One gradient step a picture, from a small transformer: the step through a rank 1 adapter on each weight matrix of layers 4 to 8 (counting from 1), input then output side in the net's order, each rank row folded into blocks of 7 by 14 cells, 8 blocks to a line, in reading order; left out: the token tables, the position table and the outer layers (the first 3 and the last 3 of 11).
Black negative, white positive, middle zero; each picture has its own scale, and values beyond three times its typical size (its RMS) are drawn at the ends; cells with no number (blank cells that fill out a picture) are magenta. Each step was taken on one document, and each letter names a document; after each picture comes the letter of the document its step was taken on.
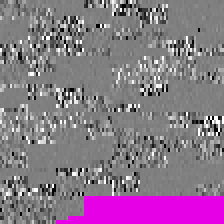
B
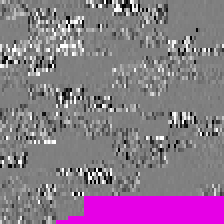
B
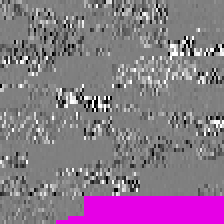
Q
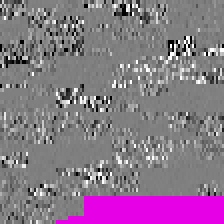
Q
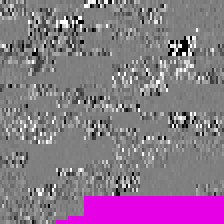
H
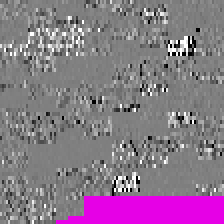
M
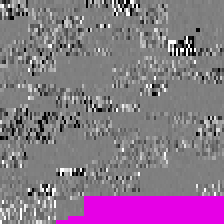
B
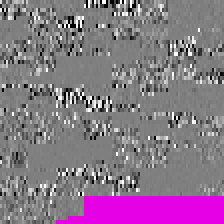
B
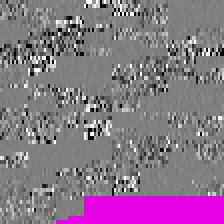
M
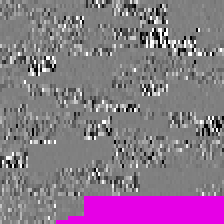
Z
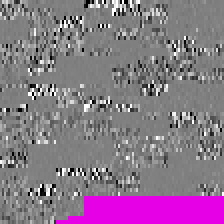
B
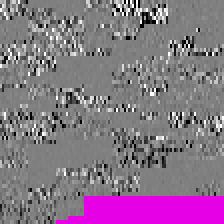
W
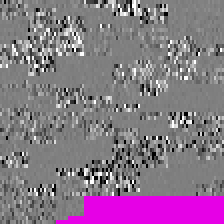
H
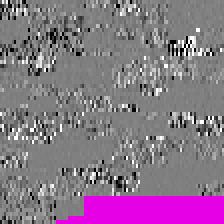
Z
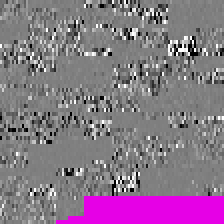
M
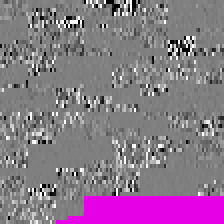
Q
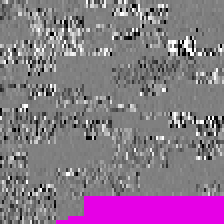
B
